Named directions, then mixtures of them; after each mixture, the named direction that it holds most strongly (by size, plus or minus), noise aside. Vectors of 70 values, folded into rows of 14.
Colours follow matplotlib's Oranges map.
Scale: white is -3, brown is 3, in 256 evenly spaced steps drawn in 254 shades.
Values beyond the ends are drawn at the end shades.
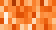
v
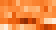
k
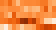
k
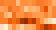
k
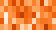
v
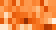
k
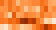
k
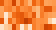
v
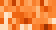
v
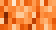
v
